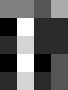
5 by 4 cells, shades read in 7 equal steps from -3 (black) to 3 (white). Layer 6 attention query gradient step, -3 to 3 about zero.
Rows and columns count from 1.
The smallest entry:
-3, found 3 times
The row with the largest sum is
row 1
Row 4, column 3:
-3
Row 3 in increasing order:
-2 -2 -2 2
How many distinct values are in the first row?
3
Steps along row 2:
up down same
